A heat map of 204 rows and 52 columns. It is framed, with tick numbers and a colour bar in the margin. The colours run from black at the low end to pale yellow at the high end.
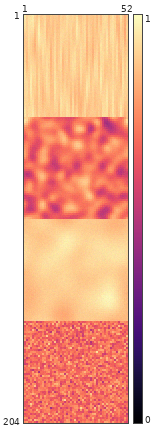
It is made of 4 by 1 panels. Panel 1,1: very high, streaked downward, faint in contrast. Panel 2,1: high, blotchy. Panel 3,1: very high, smooth, faint in contrast. Panel 4,1: high, fine-grained.
